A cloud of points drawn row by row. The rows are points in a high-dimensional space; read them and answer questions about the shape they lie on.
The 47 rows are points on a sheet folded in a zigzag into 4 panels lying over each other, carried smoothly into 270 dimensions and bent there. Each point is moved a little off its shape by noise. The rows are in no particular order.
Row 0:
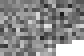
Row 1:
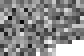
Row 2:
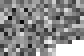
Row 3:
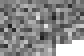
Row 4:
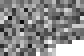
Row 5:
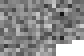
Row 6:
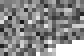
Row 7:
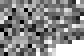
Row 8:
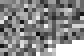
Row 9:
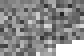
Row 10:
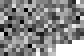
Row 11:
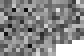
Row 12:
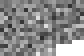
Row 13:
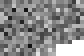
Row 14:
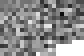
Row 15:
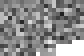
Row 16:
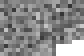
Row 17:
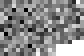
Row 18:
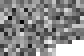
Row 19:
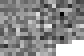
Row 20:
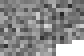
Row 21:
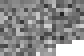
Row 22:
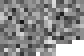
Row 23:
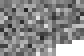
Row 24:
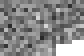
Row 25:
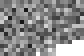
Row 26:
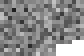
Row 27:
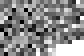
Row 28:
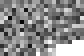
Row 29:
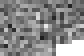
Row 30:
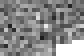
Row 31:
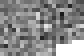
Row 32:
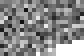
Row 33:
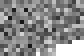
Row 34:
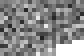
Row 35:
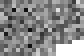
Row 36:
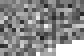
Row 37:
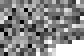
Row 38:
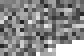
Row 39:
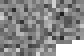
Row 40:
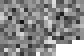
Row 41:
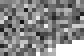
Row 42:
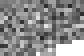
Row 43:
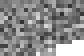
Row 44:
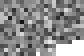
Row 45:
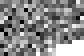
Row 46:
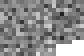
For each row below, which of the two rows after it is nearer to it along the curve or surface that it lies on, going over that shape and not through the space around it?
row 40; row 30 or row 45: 45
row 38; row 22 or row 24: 22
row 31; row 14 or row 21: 21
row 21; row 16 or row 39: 39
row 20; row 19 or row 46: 19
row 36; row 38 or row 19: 19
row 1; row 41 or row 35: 41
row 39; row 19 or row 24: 19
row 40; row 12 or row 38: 38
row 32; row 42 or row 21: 42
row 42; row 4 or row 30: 4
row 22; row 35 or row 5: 5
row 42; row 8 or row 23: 8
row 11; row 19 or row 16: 16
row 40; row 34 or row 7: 7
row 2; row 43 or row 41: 41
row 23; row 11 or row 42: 11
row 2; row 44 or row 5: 44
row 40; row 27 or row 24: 27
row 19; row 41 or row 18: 41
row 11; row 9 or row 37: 9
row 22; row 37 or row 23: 37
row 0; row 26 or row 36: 36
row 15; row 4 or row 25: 4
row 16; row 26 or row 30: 30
